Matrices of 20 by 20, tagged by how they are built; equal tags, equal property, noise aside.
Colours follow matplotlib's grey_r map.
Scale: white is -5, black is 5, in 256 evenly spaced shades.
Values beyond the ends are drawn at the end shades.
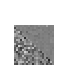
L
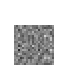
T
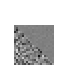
L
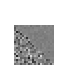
L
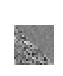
L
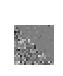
L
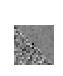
L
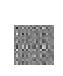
T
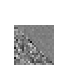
L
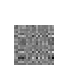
T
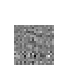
T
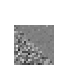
L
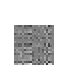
T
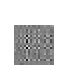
T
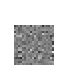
T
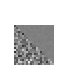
L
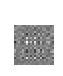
T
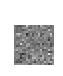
T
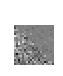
L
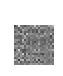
T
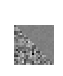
L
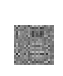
T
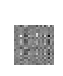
T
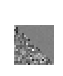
L
